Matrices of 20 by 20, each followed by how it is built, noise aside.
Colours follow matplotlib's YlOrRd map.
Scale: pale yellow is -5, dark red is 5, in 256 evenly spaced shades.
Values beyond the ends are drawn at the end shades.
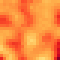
smooth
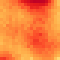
smooth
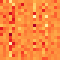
uneven columns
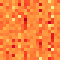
uneven columns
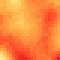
smooth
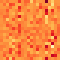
uneven columns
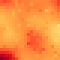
smooth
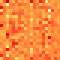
uneven columns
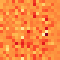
uneven columns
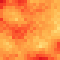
smooth
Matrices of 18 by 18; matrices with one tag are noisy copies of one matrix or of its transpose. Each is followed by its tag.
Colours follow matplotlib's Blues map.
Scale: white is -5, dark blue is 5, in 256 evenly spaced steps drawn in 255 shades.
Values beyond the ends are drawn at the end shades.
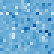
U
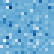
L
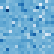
L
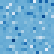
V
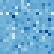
U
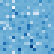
U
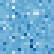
U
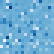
L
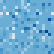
U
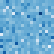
V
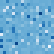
V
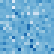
U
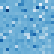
L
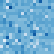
L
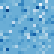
L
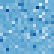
L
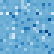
U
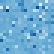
L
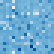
U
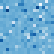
L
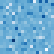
V
